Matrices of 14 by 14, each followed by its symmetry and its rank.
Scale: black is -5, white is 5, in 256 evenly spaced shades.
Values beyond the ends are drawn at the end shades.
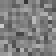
antisymmetric, full rank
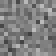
antisymmetric, full rank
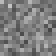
neither, full rank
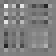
symmetric, rank one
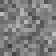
neither, full rank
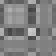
symmetric, rank one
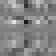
neither, rank two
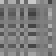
neither, rank one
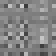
neither, rank two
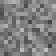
antisymmetric, full rank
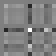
symmetric, rank one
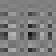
neither, rank one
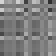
neither, rank one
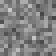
neither, full rank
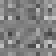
neither, rank two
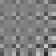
symmetric, rank one
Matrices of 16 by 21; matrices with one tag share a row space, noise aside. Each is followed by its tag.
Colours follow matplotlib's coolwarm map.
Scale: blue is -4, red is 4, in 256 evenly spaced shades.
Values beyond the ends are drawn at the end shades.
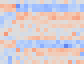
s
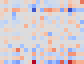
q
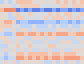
s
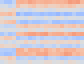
s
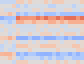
s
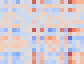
q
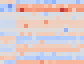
s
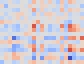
q
